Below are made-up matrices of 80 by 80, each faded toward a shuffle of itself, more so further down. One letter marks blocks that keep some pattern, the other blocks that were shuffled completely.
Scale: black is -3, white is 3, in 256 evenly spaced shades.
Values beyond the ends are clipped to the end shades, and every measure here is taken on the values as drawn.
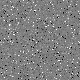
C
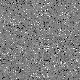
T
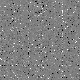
T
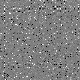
T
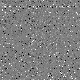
T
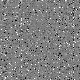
T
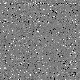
T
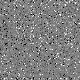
T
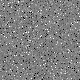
C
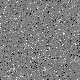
C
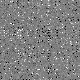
T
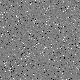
C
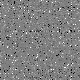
T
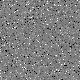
C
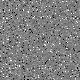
T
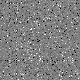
T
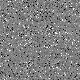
T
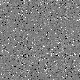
T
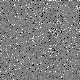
T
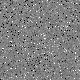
C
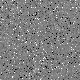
C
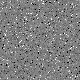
C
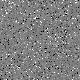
C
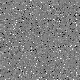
T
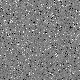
C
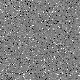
T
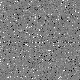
T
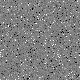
C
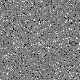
T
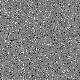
C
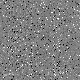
T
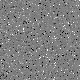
C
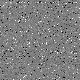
T
